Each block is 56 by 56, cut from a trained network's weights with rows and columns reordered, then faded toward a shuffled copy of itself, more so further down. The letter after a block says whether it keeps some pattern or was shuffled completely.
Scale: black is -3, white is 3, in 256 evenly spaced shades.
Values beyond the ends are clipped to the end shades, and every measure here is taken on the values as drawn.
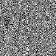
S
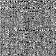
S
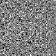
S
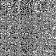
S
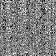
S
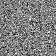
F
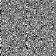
S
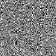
S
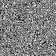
F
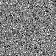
F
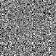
S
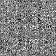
S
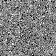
F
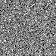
F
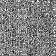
S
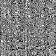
S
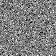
F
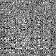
S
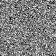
F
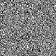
S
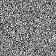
F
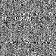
S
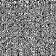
S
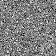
F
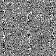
S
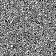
F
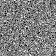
F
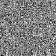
S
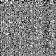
S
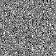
S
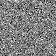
F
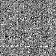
S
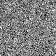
F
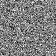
F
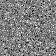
F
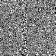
S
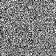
S
